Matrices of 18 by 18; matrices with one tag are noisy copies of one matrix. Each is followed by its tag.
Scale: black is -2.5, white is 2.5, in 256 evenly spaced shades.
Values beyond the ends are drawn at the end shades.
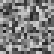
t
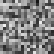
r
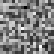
r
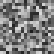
t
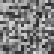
r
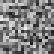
r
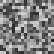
t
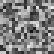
t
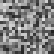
r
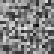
r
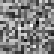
r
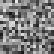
r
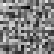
r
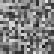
r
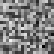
r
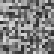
r
